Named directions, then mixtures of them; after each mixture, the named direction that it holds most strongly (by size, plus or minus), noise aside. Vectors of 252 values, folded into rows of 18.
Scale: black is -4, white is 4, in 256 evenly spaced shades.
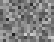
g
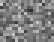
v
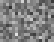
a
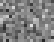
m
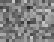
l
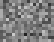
g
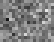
g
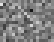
v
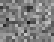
l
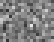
m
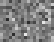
g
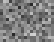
g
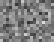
a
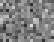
m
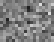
v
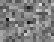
l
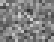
v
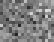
l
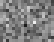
m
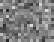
m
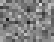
v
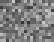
l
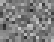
g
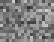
l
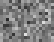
g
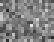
m
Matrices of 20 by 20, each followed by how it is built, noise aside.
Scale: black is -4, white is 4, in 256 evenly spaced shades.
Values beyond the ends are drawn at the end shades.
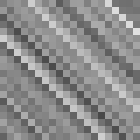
Toeplitz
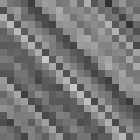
Toeplitz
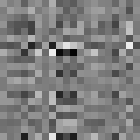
low rank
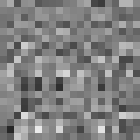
low rank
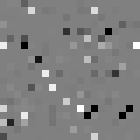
sparse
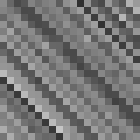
Toeplitz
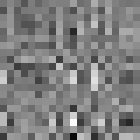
low rank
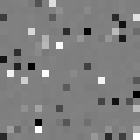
sparse
